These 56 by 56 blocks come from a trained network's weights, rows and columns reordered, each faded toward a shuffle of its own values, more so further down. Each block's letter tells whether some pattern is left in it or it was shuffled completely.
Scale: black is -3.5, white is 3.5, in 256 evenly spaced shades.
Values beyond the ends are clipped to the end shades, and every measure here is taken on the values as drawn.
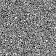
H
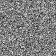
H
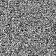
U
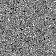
H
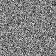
H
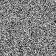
H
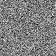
H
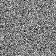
U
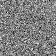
H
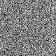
U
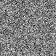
H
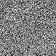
U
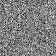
H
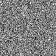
U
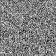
U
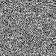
U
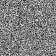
H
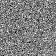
H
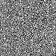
H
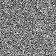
H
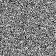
H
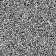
H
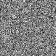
U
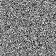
H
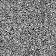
U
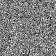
U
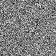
H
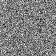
H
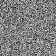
U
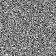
H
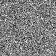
H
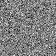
H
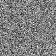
U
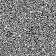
H
